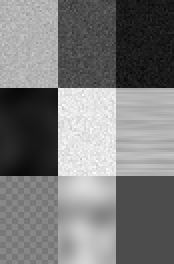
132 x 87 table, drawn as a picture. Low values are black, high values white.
It is made of 3 by 3 panels. Panel 1,1: high, fine-grained, faint in contrast. Panel 1,2: low, fine-grained, faint in contrast. Panel 1,3: very low, fine-grained, faint in contrast. Panel 2,1: very low, smooth, faint in contrast. Panel 2,2: very high, fine-grained, faint in contrast. Panel 2,3: high, streaked across, faint in contrast. Panel 3,1: middling, checkered, faint in contrast. Panel 3,2: high, smooth. Panel 3,3: low, flat.
